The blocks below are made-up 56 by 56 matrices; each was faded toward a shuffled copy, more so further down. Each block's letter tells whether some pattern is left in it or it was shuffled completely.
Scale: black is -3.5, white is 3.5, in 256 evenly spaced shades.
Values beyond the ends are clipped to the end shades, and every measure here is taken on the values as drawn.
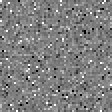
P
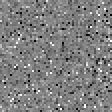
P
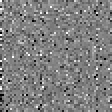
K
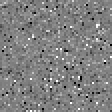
P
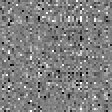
K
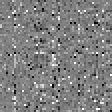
K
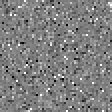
P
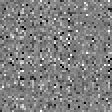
K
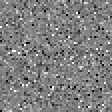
P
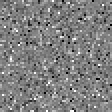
P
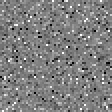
P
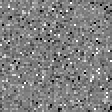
P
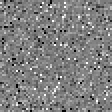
P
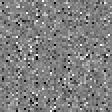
K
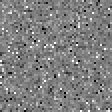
P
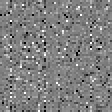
K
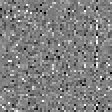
K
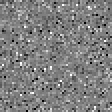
P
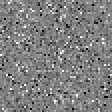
P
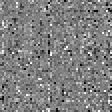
K
